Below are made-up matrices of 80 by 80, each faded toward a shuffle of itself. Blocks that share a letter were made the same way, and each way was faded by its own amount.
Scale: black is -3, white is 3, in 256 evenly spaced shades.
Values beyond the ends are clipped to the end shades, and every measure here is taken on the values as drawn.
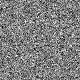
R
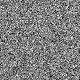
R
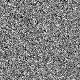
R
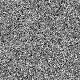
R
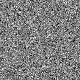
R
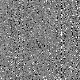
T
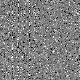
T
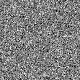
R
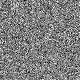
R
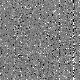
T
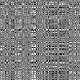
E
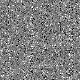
T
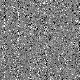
T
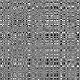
E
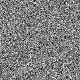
R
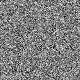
R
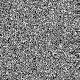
R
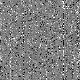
T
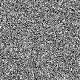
R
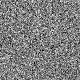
R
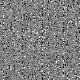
T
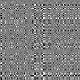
E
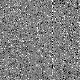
T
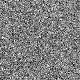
R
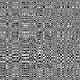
E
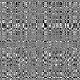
E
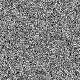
R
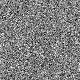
R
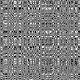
E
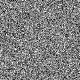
R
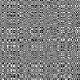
E
